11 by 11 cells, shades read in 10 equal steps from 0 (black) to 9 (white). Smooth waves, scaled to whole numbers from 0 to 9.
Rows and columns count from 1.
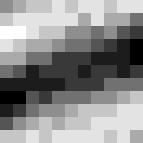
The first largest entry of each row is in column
5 2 1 1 1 1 9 11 10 8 3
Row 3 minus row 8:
9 9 5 5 3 1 1 -1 0 -3 -5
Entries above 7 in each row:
5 6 3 1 0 0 0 0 2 4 6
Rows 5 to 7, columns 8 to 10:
1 1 1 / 2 2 1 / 2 4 4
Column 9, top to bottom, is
7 6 5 2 1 2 4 5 7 8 7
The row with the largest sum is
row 11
